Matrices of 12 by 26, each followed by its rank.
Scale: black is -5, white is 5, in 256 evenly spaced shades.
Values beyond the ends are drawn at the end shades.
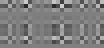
one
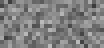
full rank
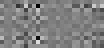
two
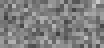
full rank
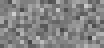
full rank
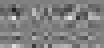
two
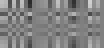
one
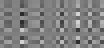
one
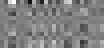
two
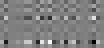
one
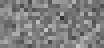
full rank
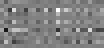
two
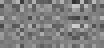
two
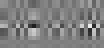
one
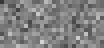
full rank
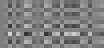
one
